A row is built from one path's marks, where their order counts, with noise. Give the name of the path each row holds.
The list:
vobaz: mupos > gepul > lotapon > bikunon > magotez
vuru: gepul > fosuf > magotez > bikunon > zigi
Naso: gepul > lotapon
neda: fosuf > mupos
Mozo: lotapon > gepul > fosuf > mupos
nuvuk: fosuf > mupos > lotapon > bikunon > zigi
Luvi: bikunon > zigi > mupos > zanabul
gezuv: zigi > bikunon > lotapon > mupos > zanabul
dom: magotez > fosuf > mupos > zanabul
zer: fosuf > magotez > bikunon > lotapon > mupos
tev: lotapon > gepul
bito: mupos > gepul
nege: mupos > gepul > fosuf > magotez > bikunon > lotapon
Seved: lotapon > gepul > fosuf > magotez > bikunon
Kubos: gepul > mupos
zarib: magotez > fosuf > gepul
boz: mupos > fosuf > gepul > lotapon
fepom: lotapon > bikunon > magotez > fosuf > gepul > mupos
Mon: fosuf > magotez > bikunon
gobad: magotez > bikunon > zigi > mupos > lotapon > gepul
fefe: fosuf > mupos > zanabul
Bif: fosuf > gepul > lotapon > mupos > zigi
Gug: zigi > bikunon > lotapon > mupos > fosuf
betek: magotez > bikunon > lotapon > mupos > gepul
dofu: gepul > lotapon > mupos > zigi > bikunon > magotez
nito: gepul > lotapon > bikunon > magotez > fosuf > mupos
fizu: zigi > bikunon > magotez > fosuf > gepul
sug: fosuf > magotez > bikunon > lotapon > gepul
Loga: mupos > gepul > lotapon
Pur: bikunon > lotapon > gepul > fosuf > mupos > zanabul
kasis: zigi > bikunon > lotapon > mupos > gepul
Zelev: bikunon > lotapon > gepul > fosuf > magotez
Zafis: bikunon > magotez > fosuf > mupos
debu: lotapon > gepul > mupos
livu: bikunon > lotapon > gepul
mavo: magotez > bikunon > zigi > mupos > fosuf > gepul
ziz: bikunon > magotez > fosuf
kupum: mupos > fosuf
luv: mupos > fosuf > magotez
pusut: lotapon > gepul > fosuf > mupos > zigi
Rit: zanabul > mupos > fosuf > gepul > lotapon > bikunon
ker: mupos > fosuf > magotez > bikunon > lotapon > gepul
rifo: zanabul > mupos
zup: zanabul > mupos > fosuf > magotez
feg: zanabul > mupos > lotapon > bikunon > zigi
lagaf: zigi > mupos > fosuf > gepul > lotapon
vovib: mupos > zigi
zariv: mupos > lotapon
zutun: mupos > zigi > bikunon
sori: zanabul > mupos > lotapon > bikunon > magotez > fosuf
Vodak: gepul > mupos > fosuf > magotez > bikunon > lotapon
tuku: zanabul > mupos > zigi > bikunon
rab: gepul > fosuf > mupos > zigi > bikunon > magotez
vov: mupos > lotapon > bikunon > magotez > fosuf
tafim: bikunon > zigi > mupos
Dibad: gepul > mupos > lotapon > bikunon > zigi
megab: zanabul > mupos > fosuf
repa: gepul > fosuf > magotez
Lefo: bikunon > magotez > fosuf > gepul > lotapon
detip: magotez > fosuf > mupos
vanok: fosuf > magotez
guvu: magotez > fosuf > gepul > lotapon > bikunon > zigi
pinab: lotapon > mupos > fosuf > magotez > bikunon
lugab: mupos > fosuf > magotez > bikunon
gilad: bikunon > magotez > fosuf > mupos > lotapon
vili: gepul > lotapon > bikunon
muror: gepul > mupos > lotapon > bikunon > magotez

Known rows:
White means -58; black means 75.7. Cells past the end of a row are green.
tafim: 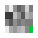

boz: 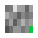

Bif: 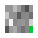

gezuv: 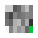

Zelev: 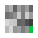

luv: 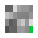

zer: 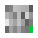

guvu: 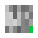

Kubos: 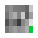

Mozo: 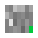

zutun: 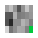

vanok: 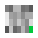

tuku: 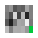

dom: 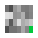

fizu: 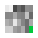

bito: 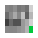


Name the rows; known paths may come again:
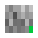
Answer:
debu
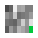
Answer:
kupum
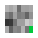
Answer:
vovib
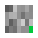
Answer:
lugab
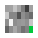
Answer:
Bif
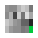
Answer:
fepom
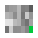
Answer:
sug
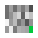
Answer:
ziz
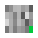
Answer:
zer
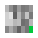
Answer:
guvu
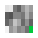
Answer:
kasis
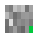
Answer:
Mozo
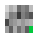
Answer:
lagaf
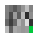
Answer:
feg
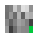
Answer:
vov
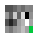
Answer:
rifo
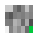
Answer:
gezuv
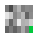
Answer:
dom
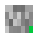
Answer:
mavo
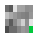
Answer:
luv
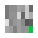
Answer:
gilad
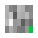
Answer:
Seved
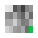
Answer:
fizu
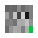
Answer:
Rit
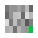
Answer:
Zafis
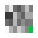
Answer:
tafim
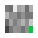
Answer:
boz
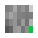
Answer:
nege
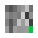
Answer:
sori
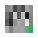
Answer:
tuku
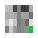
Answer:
vuru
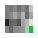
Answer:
bito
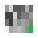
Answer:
Luvi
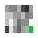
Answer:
repa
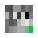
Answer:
megab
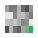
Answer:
zarib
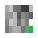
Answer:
rab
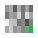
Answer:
Lefo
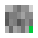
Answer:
Dibad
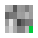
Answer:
vili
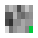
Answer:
zutun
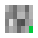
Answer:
Naso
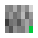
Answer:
Loga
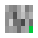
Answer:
tev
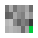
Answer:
Pur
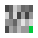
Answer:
fefe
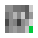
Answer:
Kubos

